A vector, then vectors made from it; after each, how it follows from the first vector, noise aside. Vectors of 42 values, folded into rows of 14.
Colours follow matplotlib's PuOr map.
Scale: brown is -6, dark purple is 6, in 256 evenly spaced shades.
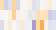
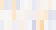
shrunk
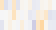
shrunk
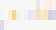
partly zeroed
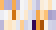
scaled up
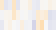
shrunk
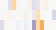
partly zeroed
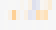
partly zeroed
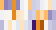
scaled up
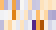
scaled up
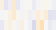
shrunk
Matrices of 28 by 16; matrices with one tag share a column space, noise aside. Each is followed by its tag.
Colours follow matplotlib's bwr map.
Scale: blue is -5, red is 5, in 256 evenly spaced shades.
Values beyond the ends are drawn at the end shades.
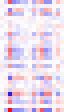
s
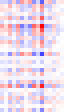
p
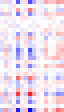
s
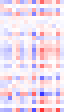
s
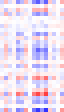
s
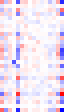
s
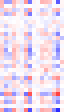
s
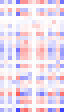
s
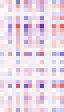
p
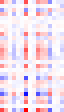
s
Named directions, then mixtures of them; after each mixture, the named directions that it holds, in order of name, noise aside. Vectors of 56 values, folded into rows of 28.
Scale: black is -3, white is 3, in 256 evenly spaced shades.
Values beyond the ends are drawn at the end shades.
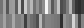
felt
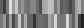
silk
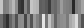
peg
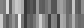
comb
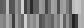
felt, peg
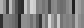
comb, peg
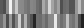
silk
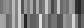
comb, felt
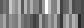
felt, silk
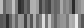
peg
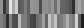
peg, silk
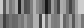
felt, peg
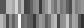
comb, silk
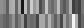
felt, peg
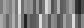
comb, felt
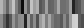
felt, peg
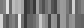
comb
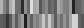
felt, peg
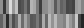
peg, silk
